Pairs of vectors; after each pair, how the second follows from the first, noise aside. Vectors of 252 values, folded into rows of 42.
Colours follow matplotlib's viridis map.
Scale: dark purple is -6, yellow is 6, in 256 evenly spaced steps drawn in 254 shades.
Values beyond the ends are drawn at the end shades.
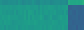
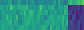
scaled up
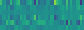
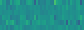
shrunk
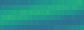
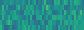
shuffled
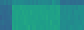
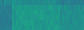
shrunk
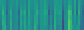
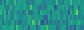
shuffled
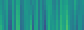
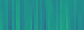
shrunk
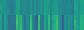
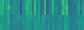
reversed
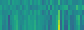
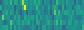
shuffled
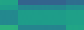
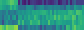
scaled up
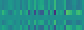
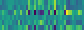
scaled up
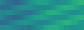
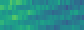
negated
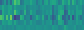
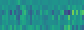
reversed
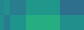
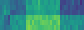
scaled up
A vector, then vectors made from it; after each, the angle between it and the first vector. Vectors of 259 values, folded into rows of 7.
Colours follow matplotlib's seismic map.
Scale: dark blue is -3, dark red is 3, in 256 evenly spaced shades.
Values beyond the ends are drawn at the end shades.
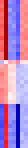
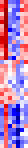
nearly parallel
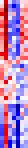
nearly parallel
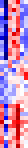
nearly opposite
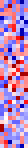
orthogonal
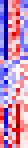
nearly opposite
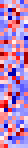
orthogonal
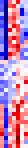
nearly opposite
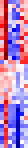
nearly parallel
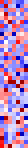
orthogonal
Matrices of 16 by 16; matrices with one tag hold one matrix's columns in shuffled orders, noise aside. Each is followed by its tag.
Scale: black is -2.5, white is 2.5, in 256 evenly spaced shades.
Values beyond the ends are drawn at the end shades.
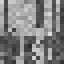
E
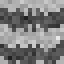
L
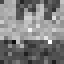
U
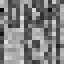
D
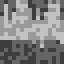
U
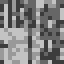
D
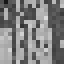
D
